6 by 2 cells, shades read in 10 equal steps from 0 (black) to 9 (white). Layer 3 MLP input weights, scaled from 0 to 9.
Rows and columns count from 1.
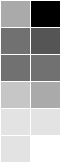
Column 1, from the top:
6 4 4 7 8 8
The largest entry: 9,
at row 6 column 2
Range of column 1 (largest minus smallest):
4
